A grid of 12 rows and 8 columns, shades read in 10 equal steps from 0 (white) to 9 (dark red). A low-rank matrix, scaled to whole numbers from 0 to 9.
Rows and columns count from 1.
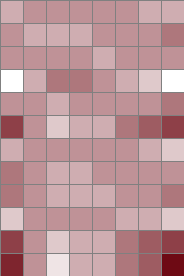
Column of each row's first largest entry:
2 8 1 3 8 1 2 1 1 2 1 8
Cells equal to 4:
43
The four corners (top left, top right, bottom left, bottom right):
3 3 8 9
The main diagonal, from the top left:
3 3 4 5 4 5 3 4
